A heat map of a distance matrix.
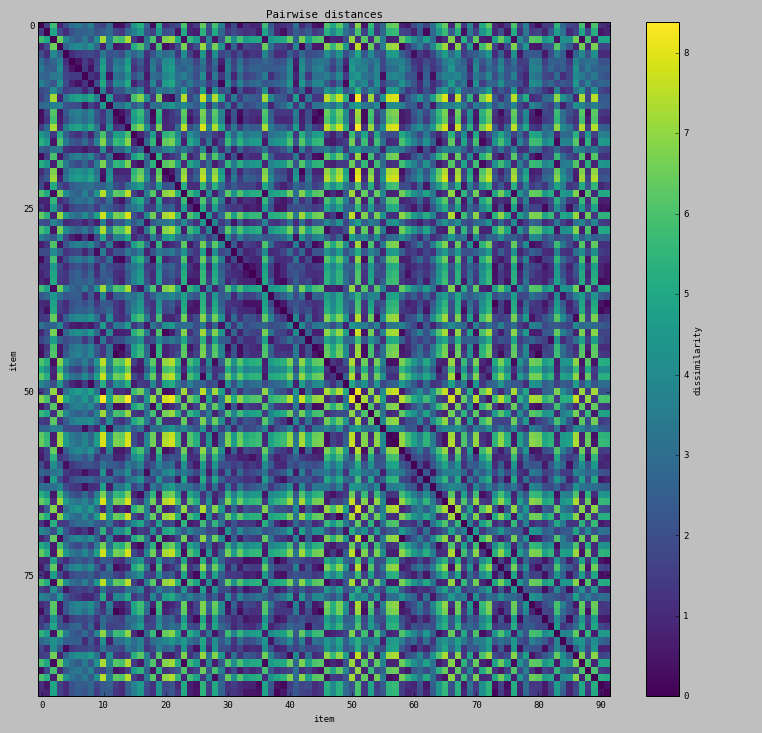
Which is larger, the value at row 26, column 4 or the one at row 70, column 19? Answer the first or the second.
the second
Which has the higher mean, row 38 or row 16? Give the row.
16
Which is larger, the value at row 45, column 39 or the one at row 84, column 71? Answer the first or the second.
the second
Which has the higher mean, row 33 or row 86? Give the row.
86
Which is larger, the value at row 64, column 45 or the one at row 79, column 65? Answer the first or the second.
the second
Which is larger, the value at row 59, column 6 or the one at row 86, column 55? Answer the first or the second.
the second
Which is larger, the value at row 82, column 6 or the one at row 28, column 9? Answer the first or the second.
the second
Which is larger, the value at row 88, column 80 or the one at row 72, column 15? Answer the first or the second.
the second
